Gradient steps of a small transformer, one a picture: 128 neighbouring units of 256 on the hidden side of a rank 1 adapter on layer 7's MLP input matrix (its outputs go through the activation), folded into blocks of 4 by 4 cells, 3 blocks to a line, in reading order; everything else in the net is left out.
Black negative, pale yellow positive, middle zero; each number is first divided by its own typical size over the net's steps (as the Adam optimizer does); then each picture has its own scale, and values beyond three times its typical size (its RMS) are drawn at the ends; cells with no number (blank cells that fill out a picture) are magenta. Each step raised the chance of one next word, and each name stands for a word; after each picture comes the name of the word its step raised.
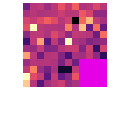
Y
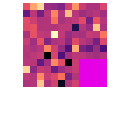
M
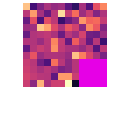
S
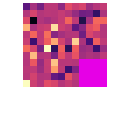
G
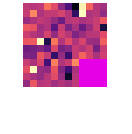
Y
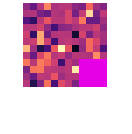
M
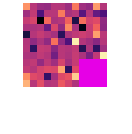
S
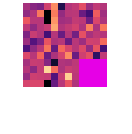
Y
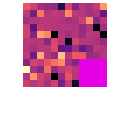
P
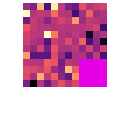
Y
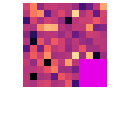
S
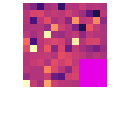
G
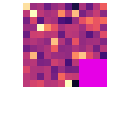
S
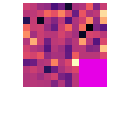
Y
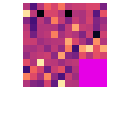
M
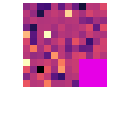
P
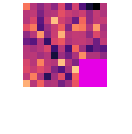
M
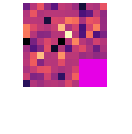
G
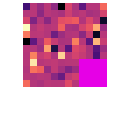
G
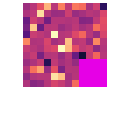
P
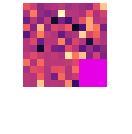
S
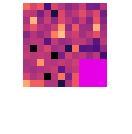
M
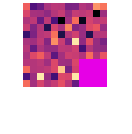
S
